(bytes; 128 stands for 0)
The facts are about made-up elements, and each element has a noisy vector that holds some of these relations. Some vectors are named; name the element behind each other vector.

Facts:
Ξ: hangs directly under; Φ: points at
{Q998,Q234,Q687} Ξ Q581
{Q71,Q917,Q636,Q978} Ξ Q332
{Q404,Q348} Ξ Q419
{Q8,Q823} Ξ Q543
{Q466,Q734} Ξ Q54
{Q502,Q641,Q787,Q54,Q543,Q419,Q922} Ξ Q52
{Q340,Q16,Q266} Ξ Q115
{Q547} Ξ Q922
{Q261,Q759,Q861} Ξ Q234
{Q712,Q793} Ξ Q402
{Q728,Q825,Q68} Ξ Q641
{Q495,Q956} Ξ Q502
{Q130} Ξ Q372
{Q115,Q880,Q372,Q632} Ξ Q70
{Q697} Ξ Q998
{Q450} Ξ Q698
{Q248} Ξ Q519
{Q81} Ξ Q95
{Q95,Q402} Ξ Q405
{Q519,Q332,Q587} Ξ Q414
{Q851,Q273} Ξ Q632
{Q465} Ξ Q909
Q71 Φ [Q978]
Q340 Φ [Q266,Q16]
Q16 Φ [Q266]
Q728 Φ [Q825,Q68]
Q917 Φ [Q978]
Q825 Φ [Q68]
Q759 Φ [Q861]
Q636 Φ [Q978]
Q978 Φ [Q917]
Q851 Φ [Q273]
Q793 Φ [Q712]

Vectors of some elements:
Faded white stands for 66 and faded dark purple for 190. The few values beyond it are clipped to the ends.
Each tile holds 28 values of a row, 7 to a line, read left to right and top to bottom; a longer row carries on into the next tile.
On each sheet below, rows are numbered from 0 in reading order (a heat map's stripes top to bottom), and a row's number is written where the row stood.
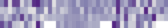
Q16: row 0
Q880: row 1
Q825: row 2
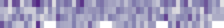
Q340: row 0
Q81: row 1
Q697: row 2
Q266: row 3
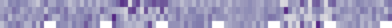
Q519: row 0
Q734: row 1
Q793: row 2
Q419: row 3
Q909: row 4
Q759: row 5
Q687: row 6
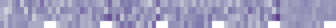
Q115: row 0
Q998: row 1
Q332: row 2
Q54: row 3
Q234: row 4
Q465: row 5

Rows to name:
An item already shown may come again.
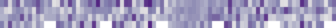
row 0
Q266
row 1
Q851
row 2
Q16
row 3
Q450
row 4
Q728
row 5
Q861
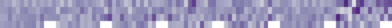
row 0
Q52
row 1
Q998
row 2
Q641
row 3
Q402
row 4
Q332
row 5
Q787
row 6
Q712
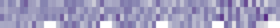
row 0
Q405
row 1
Q332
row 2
Q248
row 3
Q234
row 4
Q68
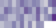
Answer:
Q261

